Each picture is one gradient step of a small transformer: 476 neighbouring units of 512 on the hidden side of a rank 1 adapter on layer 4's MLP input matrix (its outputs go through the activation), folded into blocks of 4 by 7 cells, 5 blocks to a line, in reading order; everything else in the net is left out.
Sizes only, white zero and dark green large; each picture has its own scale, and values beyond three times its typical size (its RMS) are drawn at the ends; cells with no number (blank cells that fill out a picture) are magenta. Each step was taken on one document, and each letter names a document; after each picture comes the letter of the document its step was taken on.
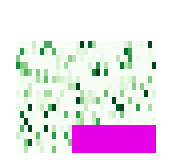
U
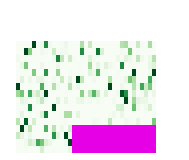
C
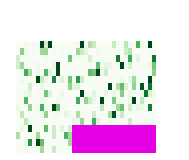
U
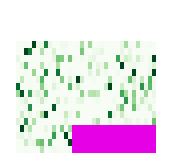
C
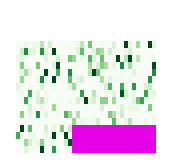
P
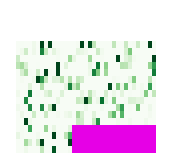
U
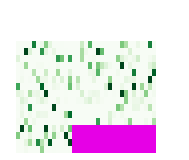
C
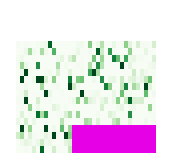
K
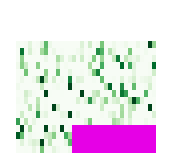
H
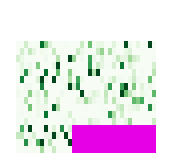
P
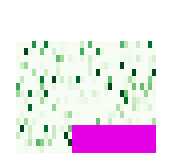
C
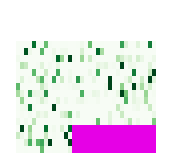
C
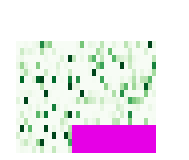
K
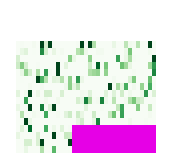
U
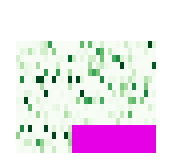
K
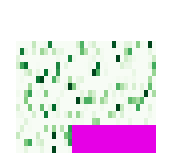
U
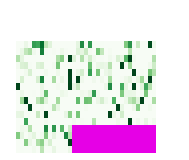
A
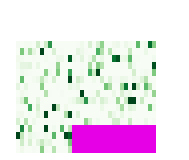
K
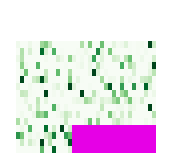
H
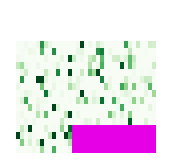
K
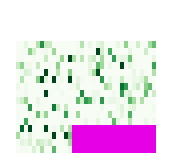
K
